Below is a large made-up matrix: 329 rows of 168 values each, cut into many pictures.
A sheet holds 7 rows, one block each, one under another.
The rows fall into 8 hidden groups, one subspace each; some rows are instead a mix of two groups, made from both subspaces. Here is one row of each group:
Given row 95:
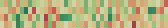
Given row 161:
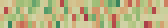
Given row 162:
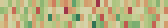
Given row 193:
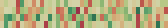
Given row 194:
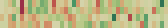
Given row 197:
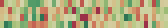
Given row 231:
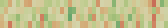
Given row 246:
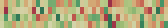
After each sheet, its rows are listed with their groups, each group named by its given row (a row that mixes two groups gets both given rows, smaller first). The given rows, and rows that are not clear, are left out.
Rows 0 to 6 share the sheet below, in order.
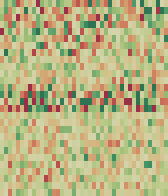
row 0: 246
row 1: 197
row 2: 161
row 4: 95
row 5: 161
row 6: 161
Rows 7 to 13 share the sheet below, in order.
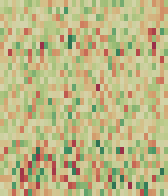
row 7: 246
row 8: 231
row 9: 194
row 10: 162
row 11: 162
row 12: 162
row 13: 194
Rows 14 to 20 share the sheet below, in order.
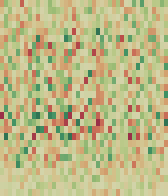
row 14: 95 and 246
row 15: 162
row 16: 197
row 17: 197
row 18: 197
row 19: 95
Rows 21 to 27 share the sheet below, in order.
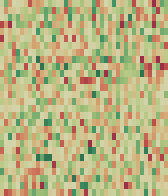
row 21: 231
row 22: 95
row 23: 246
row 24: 246
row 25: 161
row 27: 197
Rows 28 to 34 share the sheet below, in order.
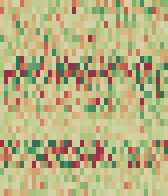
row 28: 95 and 246
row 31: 246
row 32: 246
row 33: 197
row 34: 197
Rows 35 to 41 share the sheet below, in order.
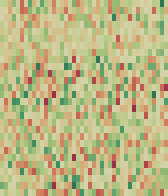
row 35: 194
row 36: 194
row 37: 162
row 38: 95
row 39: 194 and 231
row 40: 161
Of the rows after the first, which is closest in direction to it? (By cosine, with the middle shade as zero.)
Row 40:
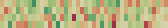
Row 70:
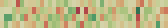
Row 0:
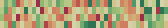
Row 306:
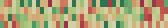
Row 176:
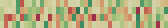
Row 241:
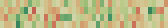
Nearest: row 70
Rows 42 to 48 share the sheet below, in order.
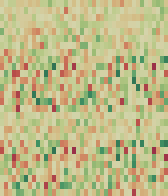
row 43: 197
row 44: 95
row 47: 95
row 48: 95
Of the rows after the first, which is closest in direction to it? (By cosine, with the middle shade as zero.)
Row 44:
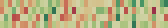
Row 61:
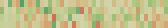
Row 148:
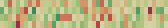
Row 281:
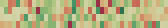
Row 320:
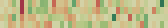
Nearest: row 148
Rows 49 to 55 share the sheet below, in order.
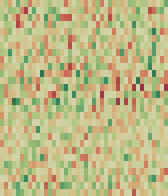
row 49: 95
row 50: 231
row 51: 231
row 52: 95 and 246
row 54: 197
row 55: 95
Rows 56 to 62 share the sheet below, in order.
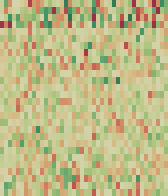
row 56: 231
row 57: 197
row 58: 246
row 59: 95
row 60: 194
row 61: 161
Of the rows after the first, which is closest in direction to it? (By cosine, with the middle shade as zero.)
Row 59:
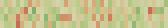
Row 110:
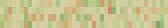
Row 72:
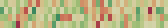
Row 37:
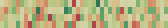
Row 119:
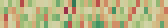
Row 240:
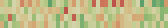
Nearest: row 72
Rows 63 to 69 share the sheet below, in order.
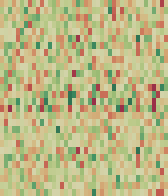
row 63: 194
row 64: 193
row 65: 246
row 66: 231
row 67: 246
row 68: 193
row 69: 194
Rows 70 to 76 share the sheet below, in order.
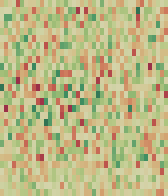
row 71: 95
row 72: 95
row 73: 197
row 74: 161
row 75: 194 and 231
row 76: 194
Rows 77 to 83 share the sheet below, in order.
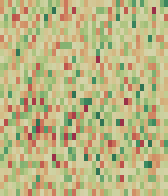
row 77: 95
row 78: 95
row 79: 162
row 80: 197
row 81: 162
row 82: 161
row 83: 162
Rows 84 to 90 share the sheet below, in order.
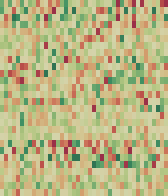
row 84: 95
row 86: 95 and 231
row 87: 194
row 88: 194
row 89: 162
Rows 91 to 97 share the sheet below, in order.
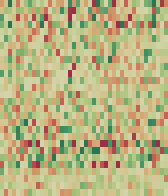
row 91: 231
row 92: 161
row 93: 231
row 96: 246
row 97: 194 and 197
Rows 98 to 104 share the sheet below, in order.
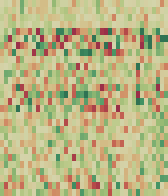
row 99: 246
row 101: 193 and 246
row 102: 246
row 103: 246
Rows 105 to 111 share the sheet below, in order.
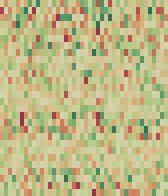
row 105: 95
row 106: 162
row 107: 197
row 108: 246
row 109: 194
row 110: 194
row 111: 162
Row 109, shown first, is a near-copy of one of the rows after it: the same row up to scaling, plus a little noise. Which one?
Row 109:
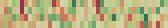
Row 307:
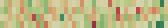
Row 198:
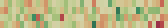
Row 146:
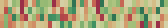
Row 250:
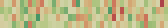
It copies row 146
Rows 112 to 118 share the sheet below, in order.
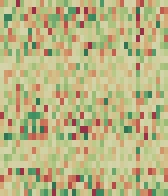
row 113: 197
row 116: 197
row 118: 161
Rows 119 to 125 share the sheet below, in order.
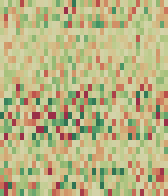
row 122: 193
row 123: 197
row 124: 197
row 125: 95 and 246
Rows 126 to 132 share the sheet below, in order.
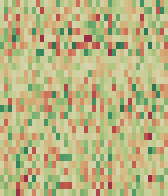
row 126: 246
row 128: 197
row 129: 231
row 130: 161
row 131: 95
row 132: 95
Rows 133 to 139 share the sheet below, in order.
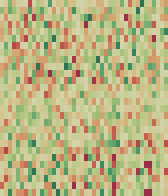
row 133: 197
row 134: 95
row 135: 162
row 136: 161
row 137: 161
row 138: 161
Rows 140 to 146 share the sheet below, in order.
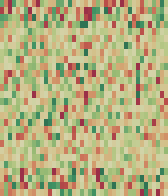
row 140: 197 and 246
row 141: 197
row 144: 161
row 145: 197
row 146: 194
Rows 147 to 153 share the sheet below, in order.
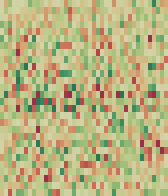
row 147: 231
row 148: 95
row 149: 95
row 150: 162
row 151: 194
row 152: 246
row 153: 161
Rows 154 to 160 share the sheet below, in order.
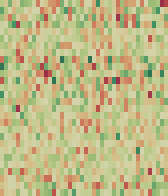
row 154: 95 and 231
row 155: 95
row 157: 95
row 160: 161
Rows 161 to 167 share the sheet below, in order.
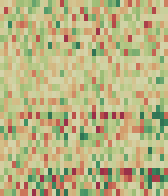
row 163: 194
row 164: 194
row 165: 246
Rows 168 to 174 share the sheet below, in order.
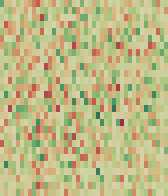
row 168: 197
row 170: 161
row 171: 161
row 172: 162
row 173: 197
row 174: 162 and 197
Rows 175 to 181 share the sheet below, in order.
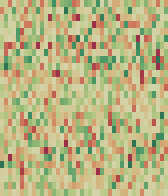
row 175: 162
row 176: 193
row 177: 246
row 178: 95
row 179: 194
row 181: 162 and 194
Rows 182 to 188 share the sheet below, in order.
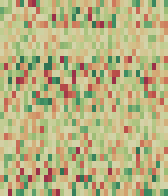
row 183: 95
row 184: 161
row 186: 197
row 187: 193
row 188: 161
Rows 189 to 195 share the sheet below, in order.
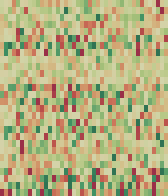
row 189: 246
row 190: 193
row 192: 162
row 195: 231
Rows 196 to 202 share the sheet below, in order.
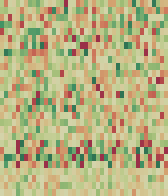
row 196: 231
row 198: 194
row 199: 162
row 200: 194
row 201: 193
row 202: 95
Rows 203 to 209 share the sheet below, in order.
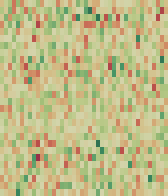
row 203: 246
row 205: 194
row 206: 231
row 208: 162 and 197
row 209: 95
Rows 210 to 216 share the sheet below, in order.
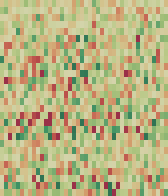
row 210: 194
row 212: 197
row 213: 162
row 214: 161
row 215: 197
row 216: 246
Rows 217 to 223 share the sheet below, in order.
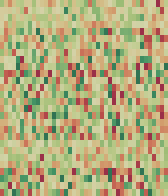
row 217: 246
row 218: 246
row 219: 193
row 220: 194
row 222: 231
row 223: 194 and 246
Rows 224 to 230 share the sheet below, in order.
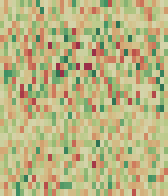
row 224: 246
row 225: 162
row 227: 194
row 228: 162
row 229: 162
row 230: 95
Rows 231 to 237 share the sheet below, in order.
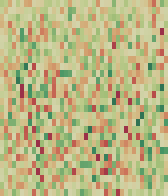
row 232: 194
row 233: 95
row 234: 194
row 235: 197
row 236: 246
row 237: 246
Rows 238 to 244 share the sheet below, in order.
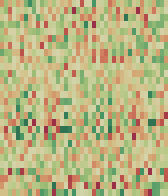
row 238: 194 and 197
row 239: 231
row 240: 246
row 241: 95
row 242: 95
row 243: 162
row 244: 161
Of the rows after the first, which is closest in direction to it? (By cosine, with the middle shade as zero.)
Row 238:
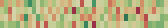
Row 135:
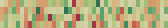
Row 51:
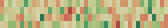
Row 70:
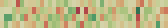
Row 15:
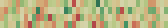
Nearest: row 51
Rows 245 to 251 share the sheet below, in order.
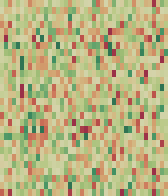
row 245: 231
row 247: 194
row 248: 194
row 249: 197
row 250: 194
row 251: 231
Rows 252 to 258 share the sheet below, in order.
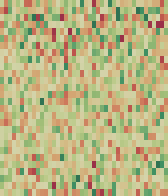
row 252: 194
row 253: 162
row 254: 231 and 246
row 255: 231
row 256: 194 and 246
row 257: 194
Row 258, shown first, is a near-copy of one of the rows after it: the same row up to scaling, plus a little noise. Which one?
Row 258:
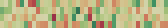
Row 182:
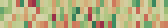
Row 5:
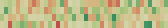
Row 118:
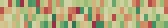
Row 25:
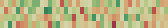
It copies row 182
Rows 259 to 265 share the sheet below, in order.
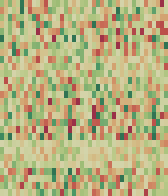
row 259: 194
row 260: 95
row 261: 197
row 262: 162
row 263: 231
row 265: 162
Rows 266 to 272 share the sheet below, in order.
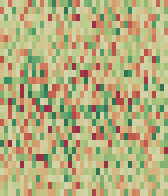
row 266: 162
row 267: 161
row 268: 197
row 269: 194
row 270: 162
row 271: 197 and 231
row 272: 162
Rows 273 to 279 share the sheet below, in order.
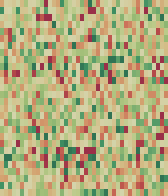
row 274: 246
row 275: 246
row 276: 162
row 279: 231 and 246
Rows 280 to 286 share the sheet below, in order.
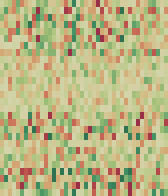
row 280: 162
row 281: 162 and 231
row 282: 161
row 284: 197
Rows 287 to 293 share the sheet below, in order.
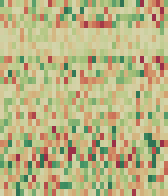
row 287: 231 and 246
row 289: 246
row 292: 231
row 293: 95
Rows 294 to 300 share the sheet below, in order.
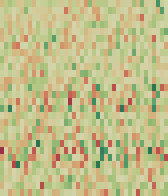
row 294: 246
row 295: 95
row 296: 197
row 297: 231
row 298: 162
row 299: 95
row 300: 231
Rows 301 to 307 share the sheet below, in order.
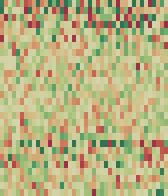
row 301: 161
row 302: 95
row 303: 193
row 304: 162
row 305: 194 and 246
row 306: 246
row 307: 194
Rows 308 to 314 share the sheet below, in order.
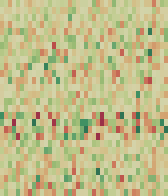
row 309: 161
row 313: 161
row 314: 162
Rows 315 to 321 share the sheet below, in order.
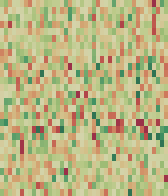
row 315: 231
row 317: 231
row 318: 193
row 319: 194
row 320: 194
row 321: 197 and 231
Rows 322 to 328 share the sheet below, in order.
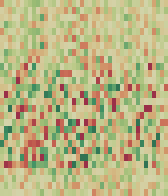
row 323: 197
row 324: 95
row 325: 161
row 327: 197
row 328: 162
